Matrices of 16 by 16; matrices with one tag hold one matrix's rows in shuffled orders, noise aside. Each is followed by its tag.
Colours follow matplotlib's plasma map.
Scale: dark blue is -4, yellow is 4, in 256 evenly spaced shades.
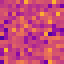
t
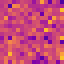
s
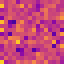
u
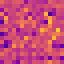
t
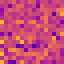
u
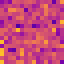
u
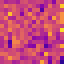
s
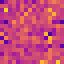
t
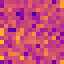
u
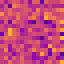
s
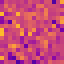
u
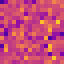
t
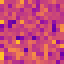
u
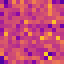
t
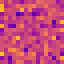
u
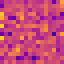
u
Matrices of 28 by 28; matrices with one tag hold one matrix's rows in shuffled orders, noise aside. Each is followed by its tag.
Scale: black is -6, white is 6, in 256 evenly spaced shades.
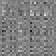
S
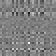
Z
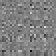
S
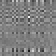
Z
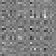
S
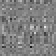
S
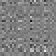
S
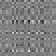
Z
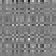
Z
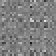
S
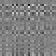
Z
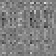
S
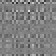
Z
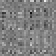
S
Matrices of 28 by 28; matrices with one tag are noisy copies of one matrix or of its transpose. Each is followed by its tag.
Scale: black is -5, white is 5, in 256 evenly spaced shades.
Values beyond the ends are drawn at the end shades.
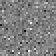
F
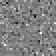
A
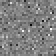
F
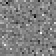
A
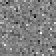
A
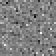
A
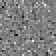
A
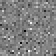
F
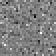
A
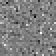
A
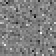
A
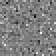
A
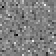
A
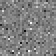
F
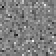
A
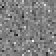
A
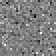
A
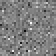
F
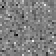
A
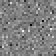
F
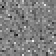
A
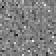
A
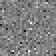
F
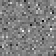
F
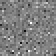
F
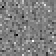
A
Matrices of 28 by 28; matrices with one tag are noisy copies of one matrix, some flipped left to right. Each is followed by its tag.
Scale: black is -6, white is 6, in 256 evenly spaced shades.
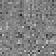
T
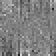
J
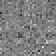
T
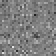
T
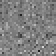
T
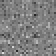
T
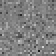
T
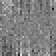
J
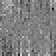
J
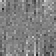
J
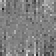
J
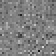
T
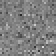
T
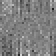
J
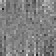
J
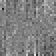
J
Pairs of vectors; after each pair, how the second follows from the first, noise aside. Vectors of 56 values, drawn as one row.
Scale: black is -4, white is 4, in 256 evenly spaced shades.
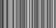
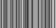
wrapped around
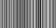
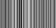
wrapped around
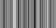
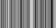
wrapped around
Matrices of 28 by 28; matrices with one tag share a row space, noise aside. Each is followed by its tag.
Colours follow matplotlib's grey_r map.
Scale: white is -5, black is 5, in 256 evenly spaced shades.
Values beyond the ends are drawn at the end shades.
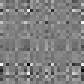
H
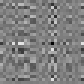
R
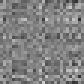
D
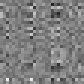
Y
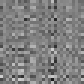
R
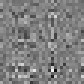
R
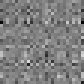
H
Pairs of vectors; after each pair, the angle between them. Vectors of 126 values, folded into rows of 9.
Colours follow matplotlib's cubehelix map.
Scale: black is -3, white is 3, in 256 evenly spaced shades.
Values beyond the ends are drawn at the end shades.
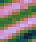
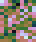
partly opposed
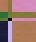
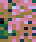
partly aligned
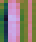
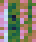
nearly opposite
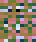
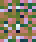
nearly parallel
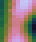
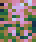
partly aligned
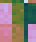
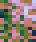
partly opposed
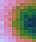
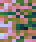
partly aligned
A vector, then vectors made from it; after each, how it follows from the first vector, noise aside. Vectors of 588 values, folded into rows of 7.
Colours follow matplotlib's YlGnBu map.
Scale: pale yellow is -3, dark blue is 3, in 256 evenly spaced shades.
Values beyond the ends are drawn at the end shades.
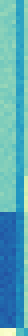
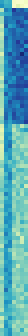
reversed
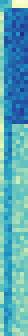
reversed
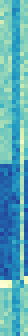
wrapped around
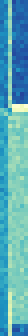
wrapped around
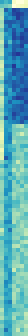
reversed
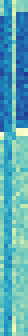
wrapped around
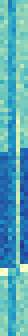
wrapped around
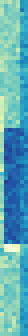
wrapped around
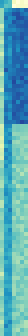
reversed
